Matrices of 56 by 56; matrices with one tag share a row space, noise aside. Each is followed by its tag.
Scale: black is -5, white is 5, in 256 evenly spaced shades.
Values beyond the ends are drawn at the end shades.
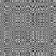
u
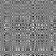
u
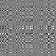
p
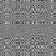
u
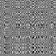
u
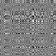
u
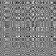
u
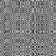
u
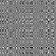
p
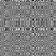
u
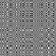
p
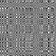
p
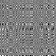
p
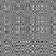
u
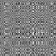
u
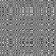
p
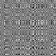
u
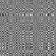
p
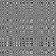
p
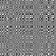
p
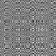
u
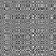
u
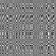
p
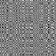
p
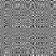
u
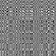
p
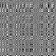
p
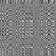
p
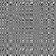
p
